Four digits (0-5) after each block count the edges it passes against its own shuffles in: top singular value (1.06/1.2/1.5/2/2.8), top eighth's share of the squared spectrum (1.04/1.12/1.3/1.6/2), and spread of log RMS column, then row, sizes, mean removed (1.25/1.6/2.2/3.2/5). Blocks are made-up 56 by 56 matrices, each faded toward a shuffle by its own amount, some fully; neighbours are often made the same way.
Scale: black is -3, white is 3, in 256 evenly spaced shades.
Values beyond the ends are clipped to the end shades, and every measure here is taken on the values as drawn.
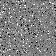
1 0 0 0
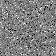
0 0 0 0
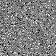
2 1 0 0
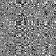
4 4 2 2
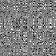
4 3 2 2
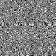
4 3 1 1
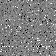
3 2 0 1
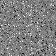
0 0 0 0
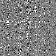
1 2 3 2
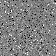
0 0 0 0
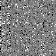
1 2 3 1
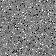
0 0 0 0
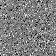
1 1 0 0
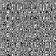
4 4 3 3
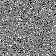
2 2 0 0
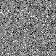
2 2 0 0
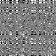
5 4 2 3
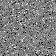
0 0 0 0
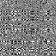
4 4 2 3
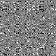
4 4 2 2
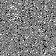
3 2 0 1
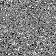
0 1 0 2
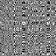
4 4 3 3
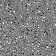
0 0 0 0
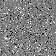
0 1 1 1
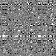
4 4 2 3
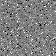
1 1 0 0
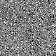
1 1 2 0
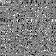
3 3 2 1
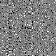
3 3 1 1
